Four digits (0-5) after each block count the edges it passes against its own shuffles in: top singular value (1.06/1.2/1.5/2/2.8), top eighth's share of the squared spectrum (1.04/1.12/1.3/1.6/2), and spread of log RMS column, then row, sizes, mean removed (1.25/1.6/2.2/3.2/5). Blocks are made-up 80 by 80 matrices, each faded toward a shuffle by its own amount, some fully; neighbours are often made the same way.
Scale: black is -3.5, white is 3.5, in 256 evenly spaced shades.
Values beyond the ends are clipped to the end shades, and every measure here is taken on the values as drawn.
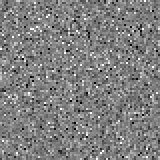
0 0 0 0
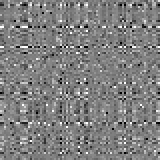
5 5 3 4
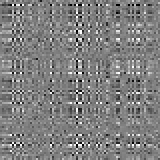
5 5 4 4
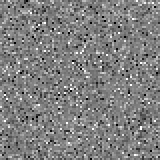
2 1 0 0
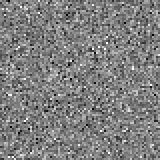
0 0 0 0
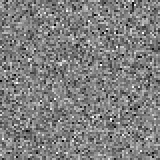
0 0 0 0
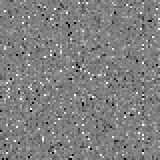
1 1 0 0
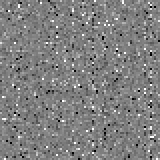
2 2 2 0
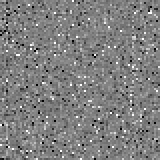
1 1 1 0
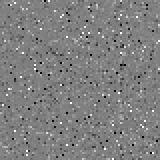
1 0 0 0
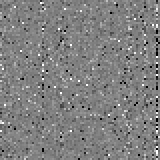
3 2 2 0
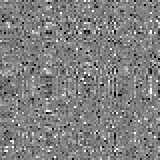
4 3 2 2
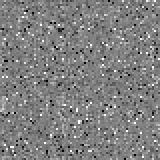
2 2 0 0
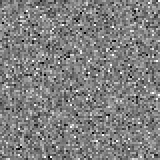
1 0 0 0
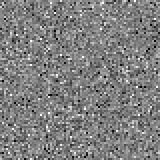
1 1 0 0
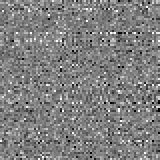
4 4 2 3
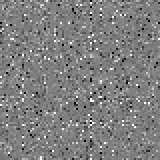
3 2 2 0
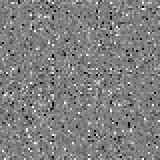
3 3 2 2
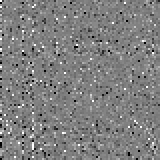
3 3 2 1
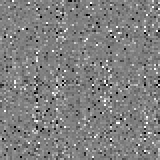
3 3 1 1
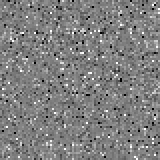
3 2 1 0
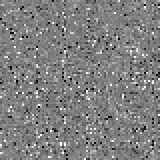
3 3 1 1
